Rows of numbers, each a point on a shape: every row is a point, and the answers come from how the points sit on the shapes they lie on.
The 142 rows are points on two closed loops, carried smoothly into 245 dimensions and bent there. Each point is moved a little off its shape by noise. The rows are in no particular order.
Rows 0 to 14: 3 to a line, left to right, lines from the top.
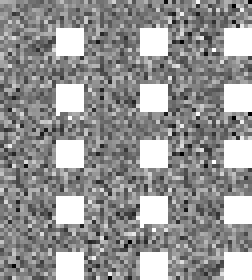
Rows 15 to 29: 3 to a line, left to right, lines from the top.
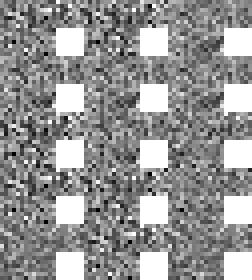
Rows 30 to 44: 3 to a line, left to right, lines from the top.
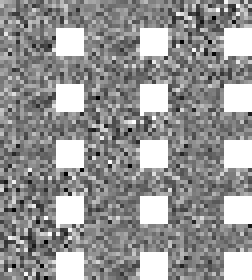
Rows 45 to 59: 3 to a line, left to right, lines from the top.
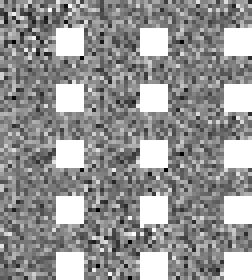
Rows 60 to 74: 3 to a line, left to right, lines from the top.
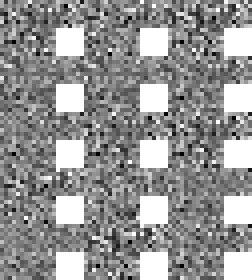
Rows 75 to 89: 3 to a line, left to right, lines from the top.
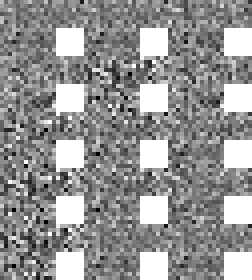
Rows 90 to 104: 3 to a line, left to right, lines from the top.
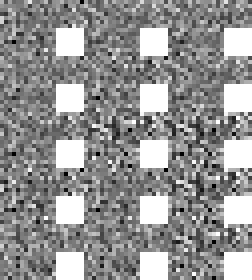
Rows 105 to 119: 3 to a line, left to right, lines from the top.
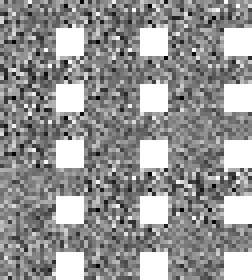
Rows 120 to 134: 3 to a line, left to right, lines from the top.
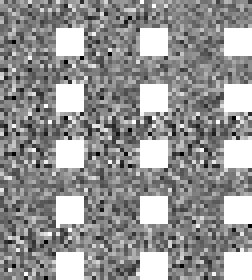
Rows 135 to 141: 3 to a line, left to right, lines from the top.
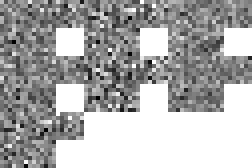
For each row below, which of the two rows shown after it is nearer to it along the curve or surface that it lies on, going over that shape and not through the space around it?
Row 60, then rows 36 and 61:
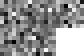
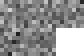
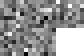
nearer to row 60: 36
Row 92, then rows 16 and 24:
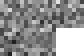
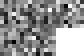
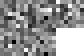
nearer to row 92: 24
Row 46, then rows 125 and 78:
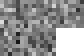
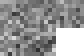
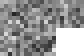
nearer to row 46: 78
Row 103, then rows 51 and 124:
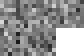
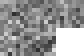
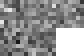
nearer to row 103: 124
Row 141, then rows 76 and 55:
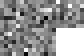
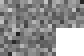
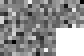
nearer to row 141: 76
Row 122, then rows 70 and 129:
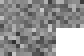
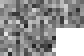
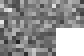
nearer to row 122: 70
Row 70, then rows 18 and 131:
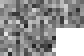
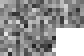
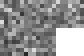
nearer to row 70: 18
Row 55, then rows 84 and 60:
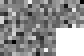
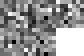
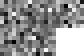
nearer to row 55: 60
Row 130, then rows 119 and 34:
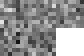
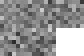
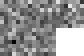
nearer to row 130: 34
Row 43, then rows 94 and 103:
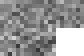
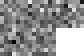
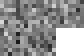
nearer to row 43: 94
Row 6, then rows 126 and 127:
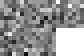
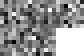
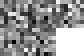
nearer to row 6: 127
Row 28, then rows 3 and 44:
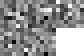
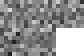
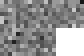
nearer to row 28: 3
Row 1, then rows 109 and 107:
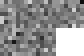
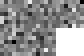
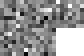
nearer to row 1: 109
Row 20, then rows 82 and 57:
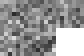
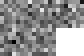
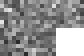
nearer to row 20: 82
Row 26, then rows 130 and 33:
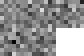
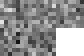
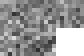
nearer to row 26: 33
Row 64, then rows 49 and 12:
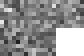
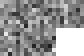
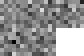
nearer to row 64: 49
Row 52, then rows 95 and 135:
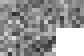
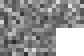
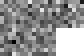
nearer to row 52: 135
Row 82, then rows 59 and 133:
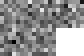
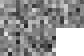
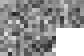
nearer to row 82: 133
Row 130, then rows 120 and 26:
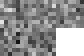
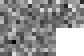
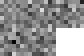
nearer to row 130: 120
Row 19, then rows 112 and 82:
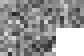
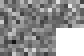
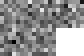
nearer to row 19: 82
